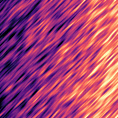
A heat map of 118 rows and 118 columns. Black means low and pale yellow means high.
Histogram: bell-shaped. Slope: up to the right. Grain: diagonal, up to the right. Odd rows or columns: none.
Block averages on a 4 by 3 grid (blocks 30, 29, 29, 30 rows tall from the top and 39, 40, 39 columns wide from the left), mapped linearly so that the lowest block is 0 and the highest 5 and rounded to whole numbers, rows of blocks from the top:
0 2 4
0 2 4
0 2 5
0 2 5
